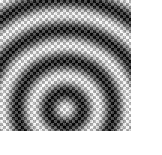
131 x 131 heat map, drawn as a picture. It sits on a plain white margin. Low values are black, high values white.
Concentric rings centre on the bottom middle. On average the colour sits 50% of the way up the scale. No overall slope runs across the table.
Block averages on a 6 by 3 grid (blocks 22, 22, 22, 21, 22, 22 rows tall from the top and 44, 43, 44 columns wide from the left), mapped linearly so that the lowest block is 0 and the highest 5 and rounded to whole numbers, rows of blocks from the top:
141 | 313 | 333 | 353 | 404 | 404
